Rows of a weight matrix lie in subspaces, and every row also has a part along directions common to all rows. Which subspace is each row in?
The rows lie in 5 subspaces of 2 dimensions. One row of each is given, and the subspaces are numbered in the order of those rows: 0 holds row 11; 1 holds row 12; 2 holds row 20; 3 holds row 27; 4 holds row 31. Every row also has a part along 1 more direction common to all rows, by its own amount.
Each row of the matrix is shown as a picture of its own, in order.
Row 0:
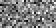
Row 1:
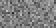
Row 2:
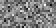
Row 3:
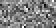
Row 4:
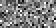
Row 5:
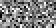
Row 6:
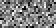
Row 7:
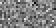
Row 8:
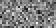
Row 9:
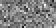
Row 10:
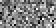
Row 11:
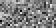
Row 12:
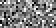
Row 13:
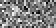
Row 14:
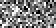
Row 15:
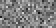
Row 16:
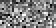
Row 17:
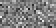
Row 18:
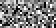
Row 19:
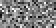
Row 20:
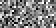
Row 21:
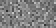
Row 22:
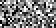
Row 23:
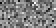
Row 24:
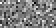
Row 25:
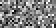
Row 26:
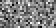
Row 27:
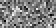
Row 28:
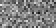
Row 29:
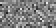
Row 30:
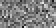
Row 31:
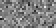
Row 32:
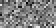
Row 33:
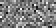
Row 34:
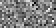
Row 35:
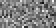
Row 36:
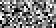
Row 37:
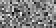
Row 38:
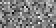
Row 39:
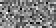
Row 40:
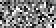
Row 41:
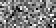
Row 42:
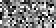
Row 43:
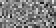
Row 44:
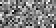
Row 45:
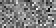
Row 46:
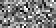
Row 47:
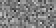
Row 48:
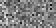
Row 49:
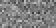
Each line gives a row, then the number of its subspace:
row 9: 2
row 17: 4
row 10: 3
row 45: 1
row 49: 3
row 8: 4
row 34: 1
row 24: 1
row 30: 2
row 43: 2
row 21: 0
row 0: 3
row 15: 4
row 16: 0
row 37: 0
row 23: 1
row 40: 3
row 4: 0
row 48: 1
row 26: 4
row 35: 2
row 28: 3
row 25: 2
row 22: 1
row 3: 2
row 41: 3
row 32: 2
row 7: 1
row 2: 2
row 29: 4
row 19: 1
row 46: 2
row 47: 1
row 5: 1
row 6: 4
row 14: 3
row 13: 3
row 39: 4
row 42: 3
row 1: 0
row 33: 4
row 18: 0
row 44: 2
